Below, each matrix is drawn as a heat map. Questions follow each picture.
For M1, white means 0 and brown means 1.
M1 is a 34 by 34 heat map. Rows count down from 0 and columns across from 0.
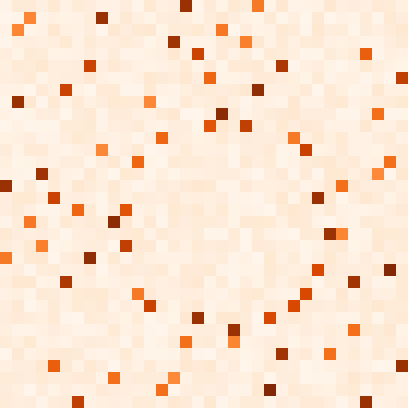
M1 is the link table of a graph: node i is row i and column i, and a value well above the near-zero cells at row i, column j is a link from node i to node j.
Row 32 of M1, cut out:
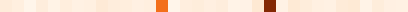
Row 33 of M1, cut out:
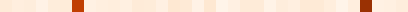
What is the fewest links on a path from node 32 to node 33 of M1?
6
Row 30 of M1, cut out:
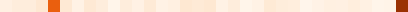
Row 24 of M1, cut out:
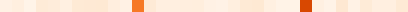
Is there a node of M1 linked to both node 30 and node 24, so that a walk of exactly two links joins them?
no
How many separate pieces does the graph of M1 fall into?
2
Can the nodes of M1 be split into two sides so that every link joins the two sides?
yes
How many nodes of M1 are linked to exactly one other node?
0
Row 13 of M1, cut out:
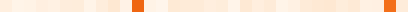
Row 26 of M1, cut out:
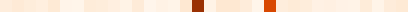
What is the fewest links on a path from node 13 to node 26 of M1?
3
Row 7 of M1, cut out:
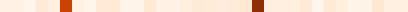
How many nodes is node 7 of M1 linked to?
2
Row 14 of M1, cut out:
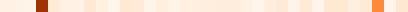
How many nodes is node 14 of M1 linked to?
2
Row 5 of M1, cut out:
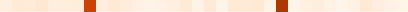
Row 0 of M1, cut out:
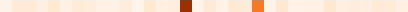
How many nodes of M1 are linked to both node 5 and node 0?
0
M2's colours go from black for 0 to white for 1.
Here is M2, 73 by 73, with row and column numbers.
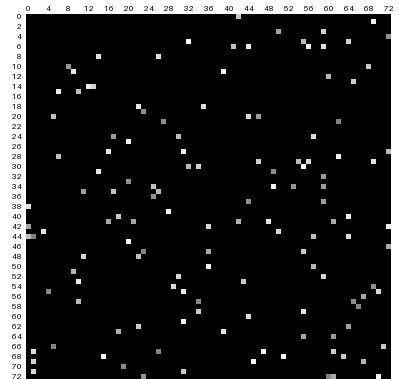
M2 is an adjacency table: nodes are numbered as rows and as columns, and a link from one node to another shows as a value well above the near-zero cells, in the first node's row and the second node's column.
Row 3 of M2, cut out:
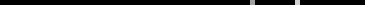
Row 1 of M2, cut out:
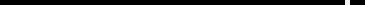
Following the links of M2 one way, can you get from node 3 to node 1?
yes
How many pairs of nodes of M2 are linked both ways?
4
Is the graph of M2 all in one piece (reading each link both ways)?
no
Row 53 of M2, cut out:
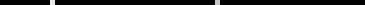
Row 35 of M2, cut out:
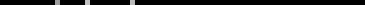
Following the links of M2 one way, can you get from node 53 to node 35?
yes
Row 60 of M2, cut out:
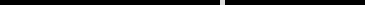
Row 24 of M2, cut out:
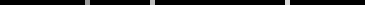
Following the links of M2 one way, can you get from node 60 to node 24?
no
